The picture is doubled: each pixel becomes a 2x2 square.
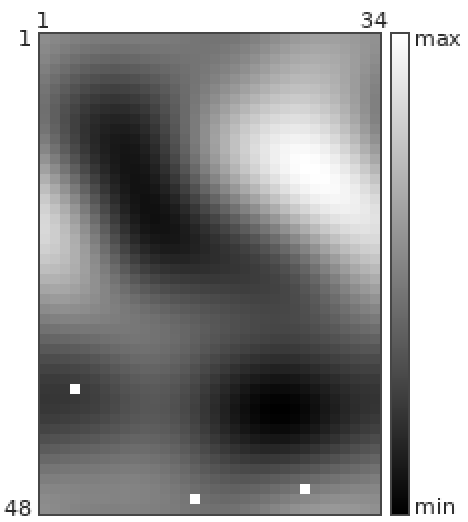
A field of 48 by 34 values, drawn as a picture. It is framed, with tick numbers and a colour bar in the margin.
The top right is the ninth with the highest average. Three lone cells stand out, each far higher than its neighbours. The halves do not mirror each other. On average the colour sits 40% of the way up the scale.
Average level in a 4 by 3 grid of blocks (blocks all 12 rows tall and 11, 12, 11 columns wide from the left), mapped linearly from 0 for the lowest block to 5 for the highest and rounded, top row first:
024 | 105 | 100 | 100
